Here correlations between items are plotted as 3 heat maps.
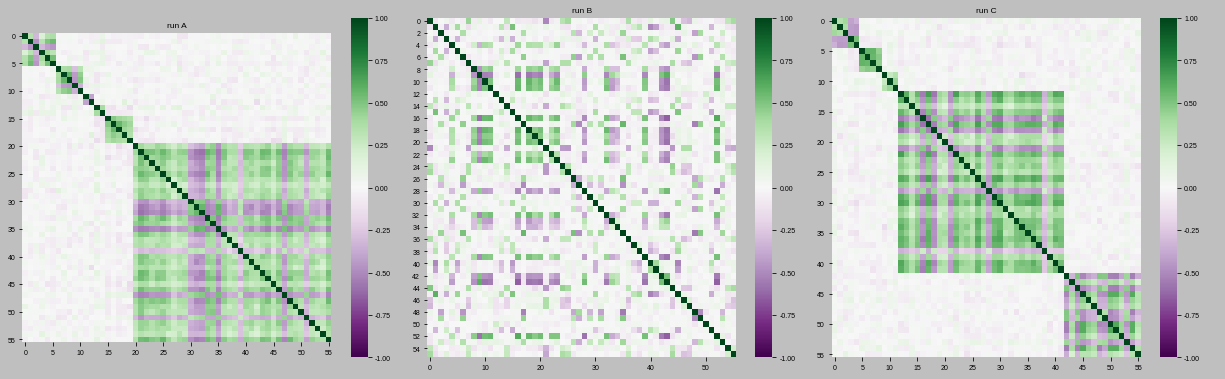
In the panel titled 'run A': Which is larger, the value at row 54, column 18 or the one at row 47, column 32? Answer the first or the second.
the second
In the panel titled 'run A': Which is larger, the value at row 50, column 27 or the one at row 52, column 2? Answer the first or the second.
the first
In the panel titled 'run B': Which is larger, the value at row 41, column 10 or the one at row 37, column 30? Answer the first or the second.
the second
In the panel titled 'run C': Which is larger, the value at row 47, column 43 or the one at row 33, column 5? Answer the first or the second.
the first
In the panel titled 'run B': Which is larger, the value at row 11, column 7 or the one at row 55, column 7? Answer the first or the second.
the second
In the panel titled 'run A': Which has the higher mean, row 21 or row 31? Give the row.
21
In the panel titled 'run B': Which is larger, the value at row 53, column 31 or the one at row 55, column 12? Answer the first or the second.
the first
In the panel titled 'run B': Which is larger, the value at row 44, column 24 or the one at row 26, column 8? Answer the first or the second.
the first
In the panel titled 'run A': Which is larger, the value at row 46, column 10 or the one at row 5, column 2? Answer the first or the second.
the first
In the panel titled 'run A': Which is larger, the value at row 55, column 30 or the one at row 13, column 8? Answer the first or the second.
the second
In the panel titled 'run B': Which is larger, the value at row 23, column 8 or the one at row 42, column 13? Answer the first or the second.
the first
